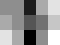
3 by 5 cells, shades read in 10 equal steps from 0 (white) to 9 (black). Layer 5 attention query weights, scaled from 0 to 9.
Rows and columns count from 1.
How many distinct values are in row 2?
5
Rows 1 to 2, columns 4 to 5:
3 1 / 5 2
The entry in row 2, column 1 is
3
